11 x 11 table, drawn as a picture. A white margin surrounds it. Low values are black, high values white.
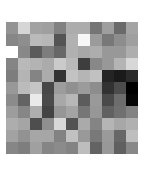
The ninth with the lowest average is the middle right. The top right is the smoothest part. An odd patch, lower than its surroundings, sits in the middle right.
